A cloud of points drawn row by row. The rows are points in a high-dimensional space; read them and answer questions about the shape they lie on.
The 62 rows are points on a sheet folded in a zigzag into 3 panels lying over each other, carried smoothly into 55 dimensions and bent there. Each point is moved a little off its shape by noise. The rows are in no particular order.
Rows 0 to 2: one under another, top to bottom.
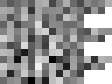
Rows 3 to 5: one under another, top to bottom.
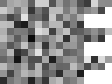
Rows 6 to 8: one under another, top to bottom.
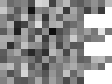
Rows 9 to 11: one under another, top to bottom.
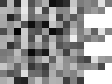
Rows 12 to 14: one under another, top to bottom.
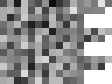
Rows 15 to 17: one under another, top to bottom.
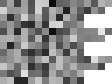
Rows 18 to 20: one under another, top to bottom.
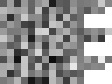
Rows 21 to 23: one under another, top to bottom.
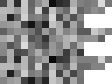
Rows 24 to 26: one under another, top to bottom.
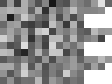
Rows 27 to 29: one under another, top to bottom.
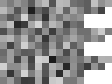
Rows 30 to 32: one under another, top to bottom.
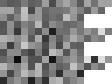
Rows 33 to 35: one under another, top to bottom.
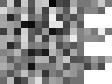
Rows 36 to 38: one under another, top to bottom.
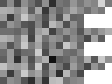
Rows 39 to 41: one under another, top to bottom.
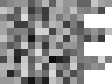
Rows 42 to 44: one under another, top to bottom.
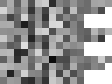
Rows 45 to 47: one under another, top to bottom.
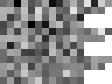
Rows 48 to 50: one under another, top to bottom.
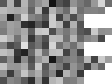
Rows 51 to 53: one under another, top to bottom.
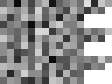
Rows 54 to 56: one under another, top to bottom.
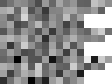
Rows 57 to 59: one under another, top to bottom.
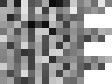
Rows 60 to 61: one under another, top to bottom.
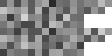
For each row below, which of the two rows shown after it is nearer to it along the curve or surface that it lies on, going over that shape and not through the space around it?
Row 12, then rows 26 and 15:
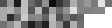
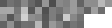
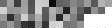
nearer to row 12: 26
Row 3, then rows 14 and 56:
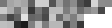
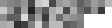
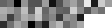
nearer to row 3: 14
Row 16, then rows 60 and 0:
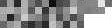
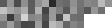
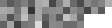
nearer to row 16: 60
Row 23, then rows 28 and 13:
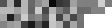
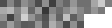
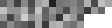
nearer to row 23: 13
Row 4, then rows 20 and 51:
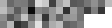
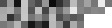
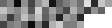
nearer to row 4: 51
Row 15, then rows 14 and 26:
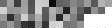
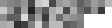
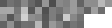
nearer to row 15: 14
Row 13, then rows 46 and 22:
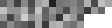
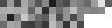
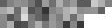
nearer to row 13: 46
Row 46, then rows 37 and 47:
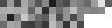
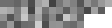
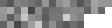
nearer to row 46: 47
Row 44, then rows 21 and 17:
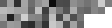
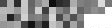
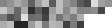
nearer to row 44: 21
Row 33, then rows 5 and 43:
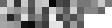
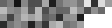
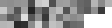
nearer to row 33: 43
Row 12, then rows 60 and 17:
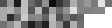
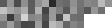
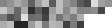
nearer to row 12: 60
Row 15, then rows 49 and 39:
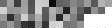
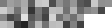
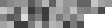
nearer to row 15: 49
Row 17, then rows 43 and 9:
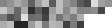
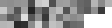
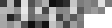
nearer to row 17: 43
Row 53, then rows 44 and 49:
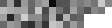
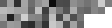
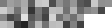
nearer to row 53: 44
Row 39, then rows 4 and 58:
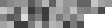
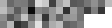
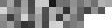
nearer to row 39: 4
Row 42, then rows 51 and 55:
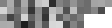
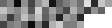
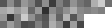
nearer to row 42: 51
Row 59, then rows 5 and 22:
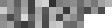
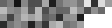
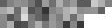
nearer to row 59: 5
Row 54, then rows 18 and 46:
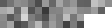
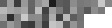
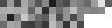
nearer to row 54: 46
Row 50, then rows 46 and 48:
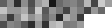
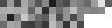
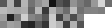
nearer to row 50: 48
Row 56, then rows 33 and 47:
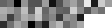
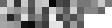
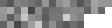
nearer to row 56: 47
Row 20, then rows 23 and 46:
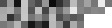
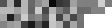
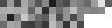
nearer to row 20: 46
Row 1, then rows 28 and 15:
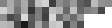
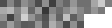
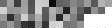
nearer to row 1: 15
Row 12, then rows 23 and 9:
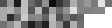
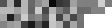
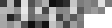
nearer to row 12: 9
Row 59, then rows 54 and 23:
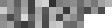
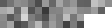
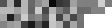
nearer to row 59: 23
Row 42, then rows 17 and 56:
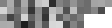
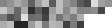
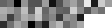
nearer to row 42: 17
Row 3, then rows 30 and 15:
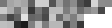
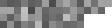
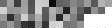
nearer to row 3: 15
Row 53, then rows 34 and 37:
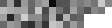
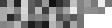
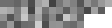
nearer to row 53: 37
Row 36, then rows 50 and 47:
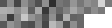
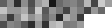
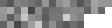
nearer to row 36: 47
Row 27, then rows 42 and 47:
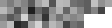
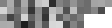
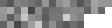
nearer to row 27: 42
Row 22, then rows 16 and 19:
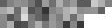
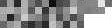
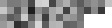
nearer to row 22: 16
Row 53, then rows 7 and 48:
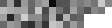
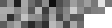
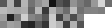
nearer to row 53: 48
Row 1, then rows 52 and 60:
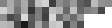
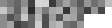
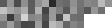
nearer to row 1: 52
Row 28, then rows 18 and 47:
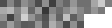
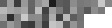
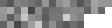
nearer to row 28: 47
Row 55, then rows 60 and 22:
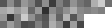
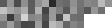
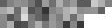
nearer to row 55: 22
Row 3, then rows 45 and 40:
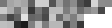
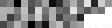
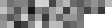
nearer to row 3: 40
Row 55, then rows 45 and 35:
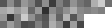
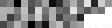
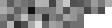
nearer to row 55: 45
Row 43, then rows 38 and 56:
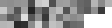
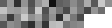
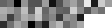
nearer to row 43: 38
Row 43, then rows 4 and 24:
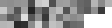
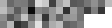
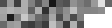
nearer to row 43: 4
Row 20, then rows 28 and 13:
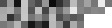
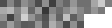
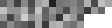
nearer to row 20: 28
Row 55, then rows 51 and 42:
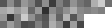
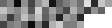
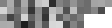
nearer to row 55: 51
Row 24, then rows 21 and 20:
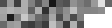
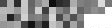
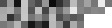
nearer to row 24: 20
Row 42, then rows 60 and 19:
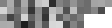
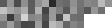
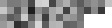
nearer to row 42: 19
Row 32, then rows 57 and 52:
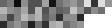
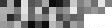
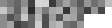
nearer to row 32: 57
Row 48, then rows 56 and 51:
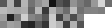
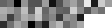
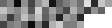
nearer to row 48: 51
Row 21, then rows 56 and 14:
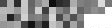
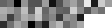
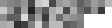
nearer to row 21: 56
